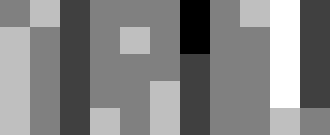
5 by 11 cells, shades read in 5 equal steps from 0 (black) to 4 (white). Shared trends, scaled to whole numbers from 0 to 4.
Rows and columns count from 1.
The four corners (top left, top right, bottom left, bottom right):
2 1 3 2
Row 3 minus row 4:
0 0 0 0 0 -1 0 0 0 0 0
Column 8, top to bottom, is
2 2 2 2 2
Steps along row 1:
up down up same same down up up up down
